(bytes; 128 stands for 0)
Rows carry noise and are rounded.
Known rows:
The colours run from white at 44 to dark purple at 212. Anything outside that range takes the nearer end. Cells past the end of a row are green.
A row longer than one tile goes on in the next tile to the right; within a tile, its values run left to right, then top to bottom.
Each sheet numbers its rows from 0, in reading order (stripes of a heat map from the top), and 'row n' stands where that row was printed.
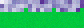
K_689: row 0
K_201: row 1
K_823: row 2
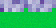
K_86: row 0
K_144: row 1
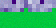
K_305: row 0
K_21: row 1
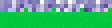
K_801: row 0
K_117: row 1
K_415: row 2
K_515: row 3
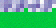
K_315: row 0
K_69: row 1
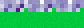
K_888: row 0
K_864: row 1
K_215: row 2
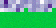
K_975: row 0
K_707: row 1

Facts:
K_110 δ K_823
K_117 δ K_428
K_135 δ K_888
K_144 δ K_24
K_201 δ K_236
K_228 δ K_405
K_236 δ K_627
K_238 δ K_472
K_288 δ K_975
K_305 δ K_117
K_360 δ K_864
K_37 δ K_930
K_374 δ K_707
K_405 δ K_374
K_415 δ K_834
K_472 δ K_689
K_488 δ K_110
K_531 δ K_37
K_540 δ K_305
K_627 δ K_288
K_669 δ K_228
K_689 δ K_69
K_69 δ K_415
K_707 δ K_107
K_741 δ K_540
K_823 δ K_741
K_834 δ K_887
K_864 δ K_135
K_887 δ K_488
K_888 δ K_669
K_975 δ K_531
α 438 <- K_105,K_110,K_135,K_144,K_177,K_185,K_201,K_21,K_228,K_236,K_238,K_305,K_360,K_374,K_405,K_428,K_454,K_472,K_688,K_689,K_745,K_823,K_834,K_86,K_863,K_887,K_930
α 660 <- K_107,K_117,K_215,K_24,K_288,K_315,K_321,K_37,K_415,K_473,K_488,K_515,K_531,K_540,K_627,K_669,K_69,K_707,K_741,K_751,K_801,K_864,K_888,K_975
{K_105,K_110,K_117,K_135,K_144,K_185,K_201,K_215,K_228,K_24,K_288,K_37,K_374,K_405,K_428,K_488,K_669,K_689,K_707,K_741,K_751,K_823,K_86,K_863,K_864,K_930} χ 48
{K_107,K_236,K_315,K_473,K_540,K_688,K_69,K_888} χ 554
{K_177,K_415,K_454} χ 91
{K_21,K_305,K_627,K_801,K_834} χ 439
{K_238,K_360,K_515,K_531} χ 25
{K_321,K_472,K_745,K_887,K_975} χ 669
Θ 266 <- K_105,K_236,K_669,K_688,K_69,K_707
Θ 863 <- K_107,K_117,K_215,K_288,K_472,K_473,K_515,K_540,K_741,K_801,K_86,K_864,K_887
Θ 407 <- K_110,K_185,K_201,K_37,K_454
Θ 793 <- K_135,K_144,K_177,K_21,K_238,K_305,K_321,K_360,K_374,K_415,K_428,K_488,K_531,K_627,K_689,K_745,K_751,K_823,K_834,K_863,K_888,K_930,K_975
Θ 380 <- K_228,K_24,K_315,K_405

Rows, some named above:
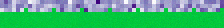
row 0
K_37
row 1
K_689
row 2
K_117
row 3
K_688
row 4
K_669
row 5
K_24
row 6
K_315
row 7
K_110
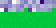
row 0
K_488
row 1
K_236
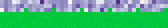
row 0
K_751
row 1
K_745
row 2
K_215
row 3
K_321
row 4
K_627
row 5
K_834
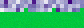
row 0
K_975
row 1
K_531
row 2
K_454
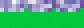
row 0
K_24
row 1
K_887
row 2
K_110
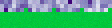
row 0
K_540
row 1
K_105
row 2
K_177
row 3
K_288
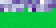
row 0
K_472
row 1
K_741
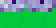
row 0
K_177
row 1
K_305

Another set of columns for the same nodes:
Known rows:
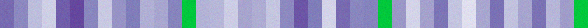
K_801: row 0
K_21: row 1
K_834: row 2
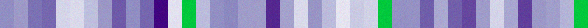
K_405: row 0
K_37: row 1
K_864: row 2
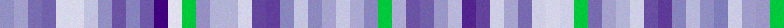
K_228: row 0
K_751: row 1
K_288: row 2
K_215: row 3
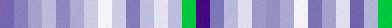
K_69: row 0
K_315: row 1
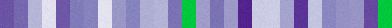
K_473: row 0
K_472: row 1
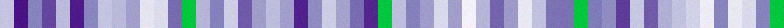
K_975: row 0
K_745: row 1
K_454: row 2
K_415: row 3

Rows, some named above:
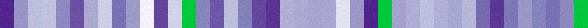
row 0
K_24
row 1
K_321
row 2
K_86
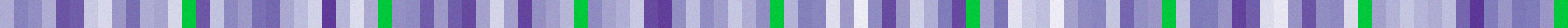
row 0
K_707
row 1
K_741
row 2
K_864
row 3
K_751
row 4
K_177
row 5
K_688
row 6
K_669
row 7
K_86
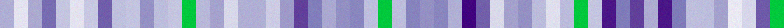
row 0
K_110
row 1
K_105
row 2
K_531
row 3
K_975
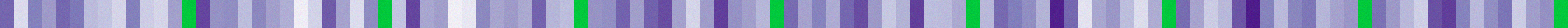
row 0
K_488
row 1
K_540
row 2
K_236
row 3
K_864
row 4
K_117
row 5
K_627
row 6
K_515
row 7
K_215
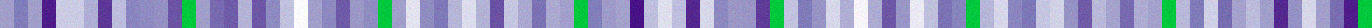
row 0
K_472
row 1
K_888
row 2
K_823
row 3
K_887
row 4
K_454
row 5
K_689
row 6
K_745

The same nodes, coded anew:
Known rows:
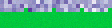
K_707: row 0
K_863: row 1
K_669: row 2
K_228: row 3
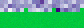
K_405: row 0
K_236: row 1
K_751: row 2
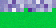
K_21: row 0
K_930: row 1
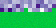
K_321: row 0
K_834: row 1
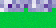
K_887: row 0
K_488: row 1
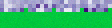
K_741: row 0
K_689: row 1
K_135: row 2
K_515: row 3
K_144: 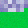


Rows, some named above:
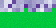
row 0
K_110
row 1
K_689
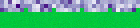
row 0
K_415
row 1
K_288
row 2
K_236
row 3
K_823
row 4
K_540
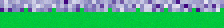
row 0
K_515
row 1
K_117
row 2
K_69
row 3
K_745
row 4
K_669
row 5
K_288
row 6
K_975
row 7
K_177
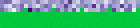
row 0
K_888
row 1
K_751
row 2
K_688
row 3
K_472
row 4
K_454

